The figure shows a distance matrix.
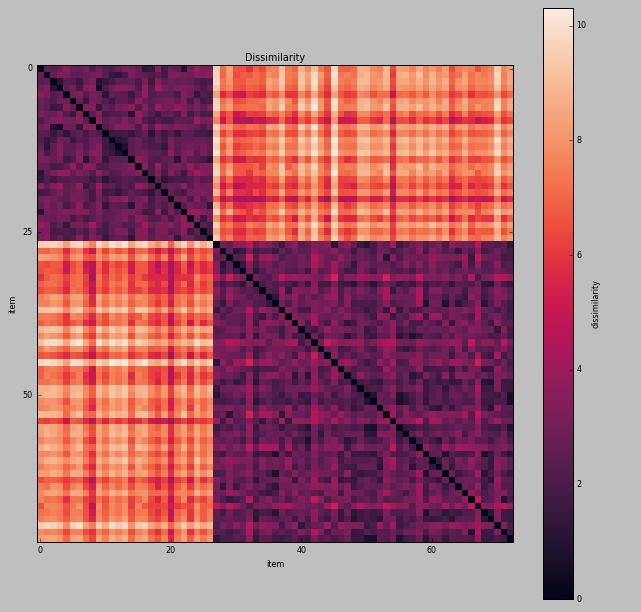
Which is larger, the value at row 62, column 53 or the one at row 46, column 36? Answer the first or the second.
the first
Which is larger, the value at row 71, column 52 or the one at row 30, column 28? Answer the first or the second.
the first
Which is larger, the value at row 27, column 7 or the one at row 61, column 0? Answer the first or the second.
the first
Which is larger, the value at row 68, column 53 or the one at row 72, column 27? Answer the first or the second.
the first
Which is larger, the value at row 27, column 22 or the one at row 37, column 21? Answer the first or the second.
the first
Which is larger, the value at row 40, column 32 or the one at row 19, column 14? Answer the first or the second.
the first
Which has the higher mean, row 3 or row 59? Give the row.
3
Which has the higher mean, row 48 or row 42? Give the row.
42
